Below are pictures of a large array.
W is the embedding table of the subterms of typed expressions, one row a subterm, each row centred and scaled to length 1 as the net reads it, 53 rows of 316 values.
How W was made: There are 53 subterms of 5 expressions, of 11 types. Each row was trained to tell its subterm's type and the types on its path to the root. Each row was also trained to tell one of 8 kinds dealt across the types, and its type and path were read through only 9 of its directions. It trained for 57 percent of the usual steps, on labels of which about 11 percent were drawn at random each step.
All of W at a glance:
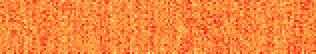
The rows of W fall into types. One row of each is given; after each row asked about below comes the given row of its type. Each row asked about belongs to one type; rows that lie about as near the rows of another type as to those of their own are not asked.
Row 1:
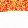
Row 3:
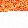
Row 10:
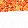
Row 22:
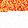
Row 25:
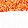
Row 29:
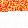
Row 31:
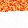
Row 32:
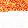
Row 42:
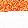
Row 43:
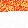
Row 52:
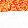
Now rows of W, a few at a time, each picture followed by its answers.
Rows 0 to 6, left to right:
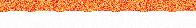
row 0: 43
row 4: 3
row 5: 1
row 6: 29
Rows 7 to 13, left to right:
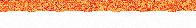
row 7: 10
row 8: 3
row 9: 3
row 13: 1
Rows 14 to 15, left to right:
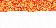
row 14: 25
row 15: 10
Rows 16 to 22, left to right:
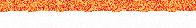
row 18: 22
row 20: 43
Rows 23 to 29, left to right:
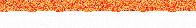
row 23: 43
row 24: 32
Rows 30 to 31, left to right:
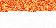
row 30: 3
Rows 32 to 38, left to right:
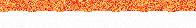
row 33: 31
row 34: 31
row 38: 25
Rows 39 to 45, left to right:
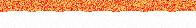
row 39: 25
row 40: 43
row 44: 22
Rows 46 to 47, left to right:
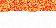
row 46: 52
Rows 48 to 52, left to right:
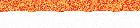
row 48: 25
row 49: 1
